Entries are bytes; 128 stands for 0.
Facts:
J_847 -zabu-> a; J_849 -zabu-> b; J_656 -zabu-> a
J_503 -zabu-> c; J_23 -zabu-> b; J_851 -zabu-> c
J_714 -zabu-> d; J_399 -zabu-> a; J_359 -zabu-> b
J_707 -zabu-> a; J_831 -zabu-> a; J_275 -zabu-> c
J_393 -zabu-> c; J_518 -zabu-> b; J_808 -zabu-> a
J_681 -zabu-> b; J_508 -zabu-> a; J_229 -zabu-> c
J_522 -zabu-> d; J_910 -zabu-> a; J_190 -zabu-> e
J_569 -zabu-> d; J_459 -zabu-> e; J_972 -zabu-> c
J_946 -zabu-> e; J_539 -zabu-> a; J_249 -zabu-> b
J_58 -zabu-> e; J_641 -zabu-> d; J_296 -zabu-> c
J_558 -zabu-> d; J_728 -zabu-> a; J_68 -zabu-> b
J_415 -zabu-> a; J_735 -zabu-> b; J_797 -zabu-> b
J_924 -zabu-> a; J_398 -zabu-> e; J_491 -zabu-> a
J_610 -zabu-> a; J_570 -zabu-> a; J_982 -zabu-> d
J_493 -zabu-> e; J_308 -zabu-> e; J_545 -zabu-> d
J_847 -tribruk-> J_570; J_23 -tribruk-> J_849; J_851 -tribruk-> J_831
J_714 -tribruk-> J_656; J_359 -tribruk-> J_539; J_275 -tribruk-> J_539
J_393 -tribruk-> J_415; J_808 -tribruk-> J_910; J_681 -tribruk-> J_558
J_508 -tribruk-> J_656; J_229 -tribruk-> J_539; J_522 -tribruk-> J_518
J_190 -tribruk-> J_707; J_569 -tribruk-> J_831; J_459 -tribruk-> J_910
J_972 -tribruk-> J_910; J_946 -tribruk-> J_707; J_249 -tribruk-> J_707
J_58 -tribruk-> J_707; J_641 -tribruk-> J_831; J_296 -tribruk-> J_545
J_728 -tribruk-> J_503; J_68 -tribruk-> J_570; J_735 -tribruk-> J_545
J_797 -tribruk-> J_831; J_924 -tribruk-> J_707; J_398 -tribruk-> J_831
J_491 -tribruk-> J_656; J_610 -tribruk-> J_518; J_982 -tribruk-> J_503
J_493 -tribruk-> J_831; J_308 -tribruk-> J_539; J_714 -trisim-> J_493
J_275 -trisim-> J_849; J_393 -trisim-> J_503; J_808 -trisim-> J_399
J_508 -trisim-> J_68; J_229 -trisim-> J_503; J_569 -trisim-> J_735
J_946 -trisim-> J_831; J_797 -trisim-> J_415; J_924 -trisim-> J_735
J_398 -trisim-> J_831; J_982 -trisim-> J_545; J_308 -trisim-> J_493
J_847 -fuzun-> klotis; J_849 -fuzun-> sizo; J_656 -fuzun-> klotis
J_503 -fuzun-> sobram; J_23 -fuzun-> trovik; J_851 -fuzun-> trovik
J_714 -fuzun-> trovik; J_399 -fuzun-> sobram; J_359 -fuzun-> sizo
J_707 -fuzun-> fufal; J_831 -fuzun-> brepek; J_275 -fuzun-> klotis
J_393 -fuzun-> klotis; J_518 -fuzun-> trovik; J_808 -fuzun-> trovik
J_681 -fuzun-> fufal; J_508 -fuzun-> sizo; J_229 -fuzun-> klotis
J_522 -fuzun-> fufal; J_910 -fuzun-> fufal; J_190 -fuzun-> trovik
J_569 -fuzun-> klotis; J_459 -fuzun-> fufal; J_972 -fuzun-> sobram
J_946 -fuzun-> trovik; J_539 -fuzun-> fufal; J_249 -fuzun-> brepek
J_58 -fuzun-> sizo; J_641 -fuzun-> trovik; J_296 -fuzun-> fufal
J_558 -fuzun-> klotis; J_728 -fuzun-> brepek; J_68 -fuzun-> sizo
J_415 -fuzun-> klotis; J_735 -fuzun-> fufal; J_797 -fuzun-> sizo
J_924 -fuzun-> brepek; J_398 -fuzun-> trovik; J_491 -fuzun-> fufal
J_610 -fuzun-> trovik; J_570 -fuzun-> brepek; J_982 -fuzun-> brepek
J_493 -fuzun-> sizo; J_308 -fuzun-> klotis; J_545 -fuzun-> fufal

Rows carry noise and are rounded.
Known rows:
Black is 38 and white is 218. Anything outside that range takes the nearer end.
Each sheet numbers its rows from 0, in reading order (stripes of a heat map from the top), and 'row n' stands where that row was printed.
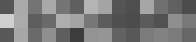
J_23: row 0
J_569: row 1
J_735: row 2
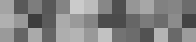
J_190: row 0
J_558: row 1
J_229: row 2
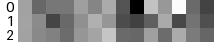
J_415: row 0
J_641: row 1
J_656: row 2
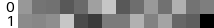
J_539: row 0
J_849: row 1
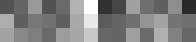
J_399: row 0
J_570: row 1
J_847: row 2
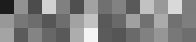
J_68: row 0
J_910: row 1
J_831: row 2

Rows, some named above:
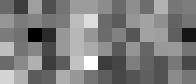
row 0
J_296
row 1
J_610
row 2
J_545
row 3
J_308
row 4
J_808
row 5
J_569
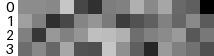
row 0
J_849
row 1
J_522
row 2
J_503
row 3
J_249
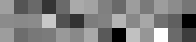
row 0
J_459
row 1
J_849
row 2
J_415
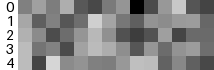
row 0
J_797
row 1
J_58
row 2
J_714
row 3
J_308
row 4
J_275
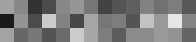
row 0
J_522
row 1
J_68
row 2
J_58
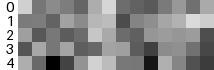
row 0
J_924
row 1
J_508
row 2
J_493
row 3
J_359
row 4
J_982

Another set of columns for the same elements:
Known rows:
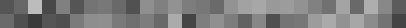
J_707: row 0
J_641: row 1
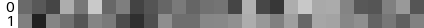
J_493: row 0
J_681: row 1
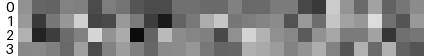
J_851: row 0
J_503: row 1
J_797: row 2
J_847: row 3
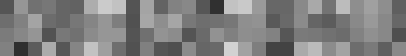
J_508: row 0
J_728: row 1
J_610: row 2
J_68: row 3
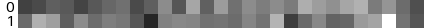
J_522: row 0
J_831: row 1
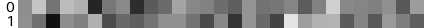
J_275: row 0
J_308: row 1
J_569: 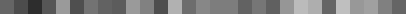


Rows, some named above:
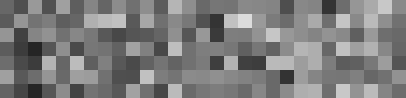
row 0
J_924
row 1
J_508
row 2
J_459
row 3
J_569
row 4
J_493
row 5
J_249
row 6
J_569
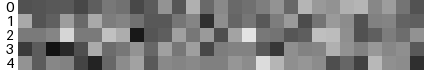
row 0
J_522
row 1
J_190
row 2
J_849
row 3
J_714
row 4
J_399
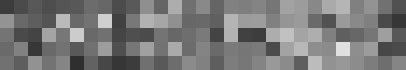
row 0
J_522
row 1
J_415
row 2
J_493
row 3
J_558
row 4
J_296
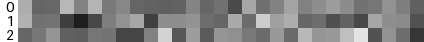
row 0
J_58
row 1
J_808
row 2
J_545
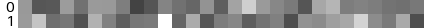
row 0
J_359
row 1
J_982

